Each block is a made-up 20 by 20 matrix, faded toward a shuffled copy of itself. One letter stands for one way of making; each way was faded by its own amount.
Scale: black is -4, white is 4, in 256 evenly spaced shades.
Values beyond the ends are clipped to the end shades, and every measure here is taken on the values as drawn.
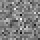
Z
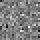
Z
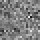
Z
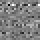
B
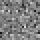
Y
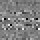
B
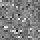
Y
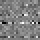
B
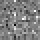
Y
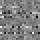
B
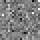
Y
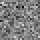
Z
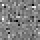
Y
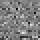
B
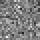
Z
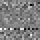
B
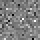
Y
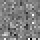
Y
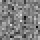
Z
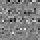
B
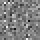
Y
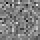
Z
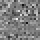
B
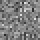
Z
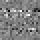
B
